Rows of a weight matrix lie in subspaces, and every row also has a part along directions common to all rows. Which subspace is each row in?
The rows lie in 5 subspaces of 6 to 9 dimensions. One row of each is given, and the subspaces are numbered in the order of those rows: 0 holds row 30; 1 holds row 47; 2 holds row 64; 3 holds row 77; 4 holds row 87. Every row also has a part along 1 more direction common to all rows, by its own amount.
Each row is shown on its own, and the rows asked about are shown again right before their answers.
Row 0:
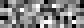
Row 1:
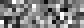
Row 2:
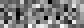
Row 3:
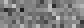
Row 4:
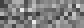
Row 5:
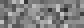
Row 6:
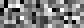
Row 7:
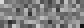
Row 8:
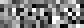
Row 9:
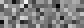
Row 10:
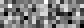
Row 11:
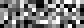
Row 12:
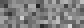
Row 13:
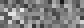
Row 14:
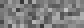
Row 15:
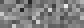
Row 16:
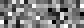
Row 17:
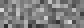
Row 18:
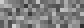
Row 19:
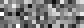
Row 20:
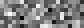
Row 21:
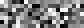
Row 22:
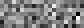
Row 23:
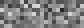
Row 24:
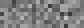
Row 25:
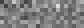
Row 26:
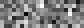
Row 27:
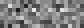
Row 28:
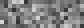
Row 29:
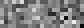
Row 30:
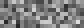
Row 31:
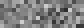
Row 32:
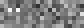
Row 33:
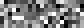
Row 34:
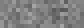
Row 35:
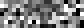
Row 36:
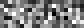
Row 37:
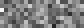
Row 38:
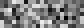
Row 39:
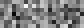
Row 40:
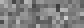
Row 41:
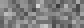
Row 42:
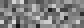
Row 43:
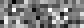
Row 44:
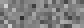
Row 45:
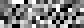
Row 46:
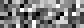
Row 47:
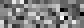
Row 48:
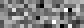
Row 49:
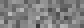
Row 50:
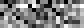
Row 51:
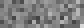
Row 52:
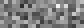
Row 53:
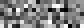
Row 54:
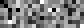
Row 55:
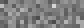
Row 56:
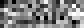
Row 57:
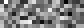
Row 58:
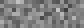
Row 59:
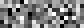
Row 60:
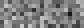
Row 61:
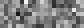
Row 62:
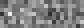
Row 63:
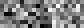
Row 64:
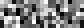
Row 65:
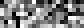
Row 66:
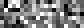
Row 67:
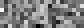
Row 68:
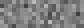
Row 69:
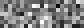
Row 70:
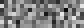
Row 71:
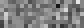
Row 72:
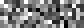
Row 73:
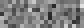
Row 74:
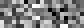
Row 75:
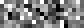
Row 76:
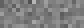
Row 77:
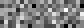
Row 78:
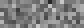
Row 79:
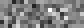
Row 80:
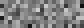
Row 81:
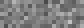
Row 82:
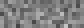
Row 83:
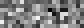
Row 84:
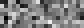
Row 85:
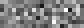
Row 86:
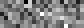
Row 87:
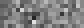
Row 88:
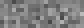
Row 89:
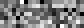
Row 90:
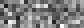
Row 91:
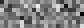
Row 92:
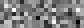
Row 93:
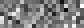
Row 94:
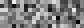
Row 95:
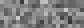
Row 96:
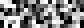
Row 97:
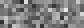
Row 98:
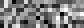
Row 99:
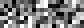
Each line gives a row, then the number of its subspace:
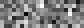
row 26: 0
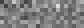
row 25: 4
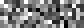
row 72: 4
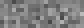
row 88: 1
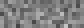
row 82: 4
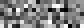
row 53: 1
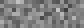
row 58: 3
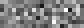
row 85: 0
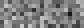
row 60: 0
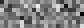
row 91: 1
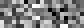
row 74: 3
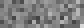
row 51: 1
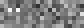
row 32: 1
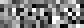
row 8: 0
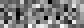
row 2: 2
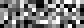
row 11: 0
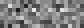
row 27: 1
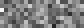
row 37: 2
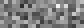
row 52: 4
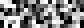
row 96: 2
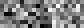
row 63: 0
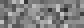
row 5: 4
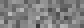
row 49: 2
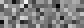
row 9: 4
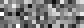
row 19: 2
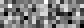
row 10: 2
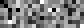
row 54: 1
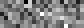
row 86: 4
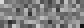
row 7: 1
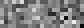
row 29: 1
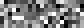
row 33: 1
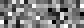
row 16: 3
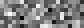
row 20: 0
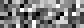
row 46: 4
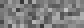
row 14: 4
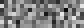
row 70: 3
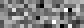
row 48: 0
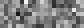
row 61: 2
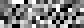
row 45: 3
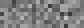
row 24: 2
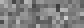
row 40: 4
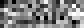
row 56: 1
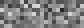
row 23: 1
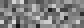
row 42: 0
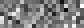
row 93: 3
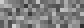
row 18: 1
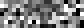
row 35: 1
